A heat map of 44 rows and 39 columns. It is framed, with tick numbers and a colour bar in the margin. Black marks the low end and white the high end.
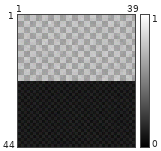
The table splits into 2 rows of 1 panel. Panel 1,1: high, checkered. Panel 2,1: very low, checkered, faint in contrast.
